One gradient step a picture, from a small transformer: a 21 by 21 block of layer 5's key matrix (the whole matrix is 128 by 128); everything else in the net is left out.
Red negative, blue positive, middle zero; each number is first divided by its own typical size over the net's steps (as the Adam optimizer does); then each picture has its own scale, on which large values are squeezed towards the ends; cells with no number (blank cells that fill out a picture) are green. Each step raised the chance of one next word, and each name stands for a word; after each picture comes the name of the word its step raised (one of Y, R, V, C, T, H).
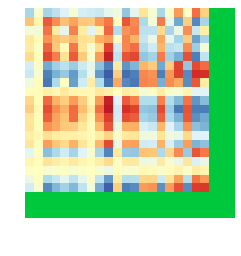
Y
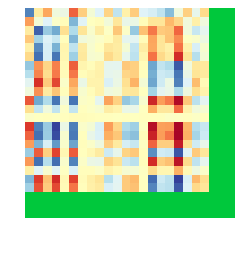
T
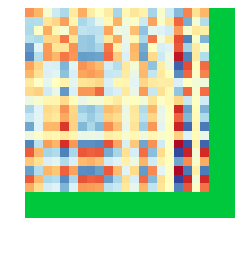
Y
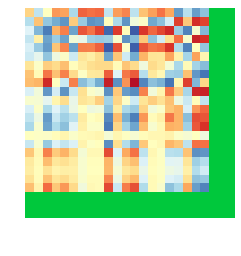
T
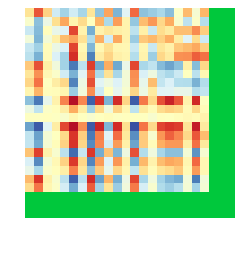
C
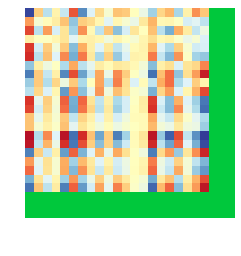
T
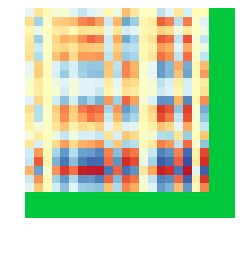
C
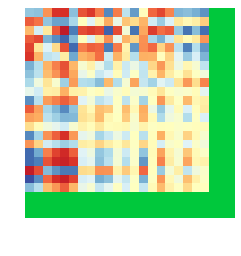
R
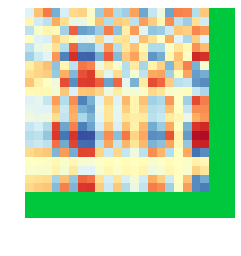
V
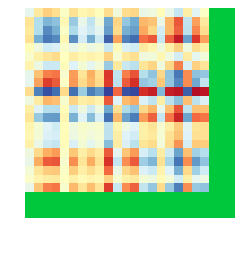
R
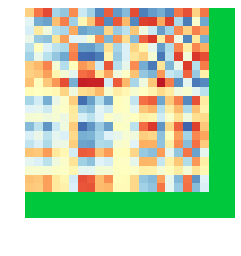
R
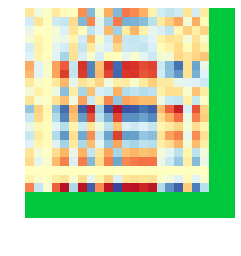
T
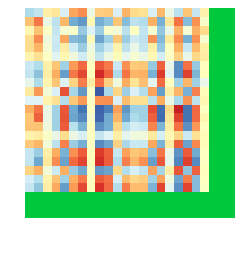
V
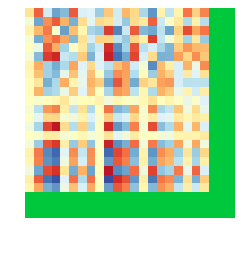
Y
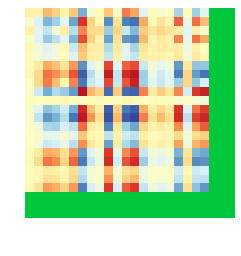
T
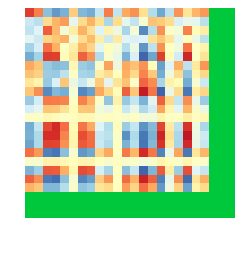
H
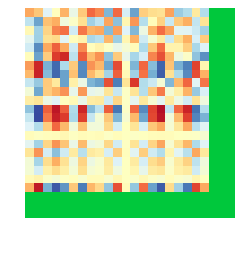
V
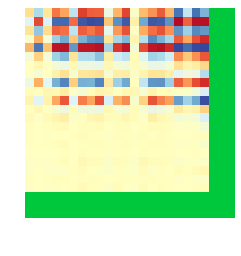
R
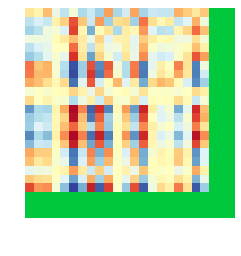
C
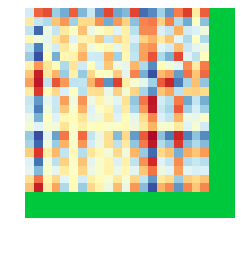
C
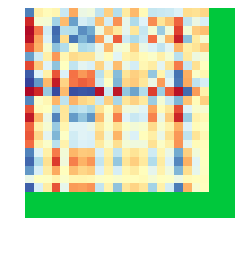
R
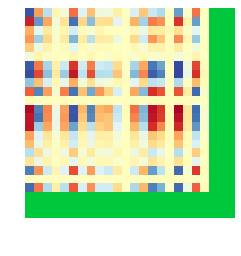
V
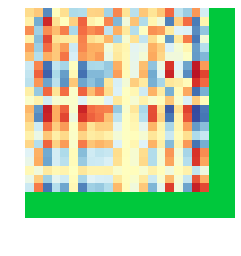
Y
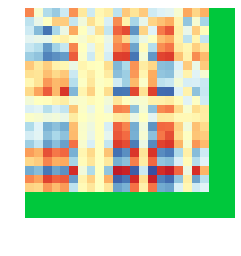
C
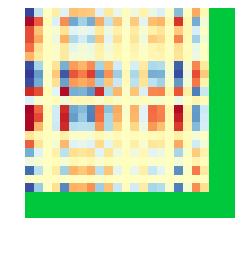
Y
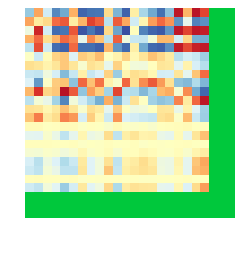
R
